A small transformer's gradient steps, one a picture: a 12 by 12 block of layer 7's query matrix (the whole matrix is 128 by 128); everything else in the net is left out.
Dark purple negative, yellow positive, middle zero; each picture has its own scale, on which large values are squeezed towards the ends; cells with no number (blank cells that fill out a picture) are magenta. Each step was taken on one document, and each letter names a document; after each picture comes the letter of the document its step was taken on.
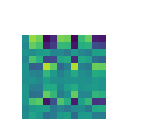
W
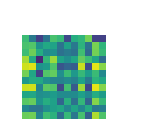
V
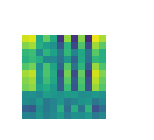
V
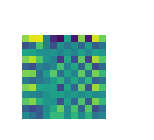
V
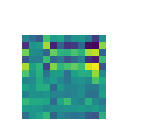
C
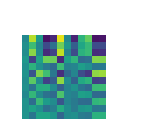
W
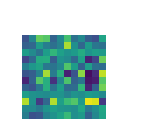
C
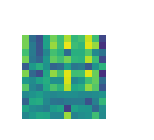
C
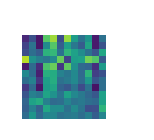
C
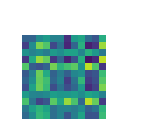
C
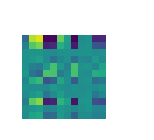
W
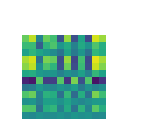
V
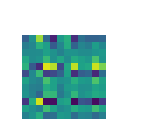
W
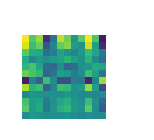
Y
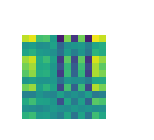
V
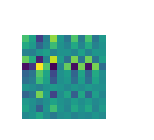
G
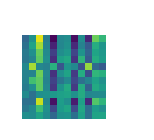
G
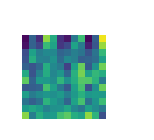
Y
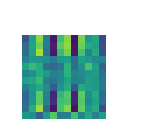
G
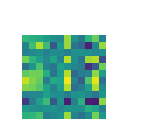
C
